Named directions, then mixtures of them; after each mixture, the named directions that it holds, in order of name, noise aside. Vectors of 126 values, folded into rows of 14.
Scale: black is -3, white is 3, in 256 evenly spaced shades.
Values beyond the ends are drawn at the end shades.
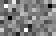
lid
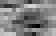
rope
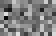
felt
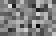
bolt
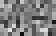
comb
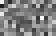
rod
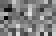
felt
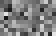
felt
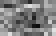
felt, rope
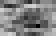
rope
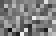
comb, lid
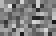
bolt, comb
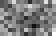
felt, lid, rope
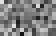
comb, rod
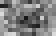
felt, rod, rope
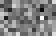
felt, rod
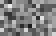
bolt, lid, rod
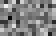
comb, lid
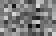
bolt, comb, rope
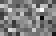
bolt, felt, rod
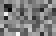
felt, lid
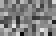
comb, felt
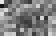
rod, rope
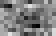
felt, rope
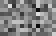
bolt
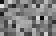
rod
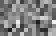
comb
